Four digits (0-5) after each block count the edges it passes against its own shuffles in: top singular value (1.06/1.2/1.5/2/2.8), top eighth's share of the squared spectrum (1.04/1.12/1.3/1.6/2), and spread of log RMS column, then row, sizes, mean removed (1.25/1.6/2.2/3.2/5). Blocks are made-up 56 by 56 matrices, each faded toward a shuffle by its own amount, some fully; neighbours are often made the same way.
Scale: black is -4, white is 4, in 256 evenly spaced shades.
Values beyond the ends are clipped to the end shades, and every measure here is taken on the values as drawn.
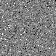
0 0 0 0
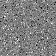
1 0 1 0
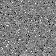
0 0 0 0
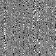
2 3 3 0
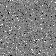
0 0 0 0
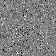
1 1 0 0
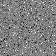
1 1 0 0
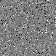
1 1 0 0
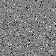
1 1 0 1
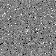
1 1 0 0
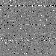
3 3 0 2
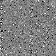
1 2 2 0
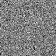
2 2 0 0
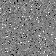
2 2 0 0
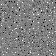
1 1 0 0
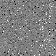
2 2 1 0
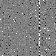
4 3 2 0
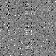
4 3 2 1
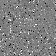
2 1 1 0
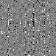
4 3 2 1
